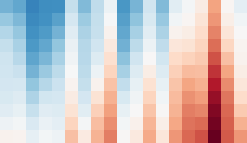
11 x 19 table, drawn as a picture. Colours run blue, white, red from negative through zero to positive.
The top left is the ninth with the lowest average. There are no lone odd cells. Streaks run downward. The field climbs toward the bottom right.
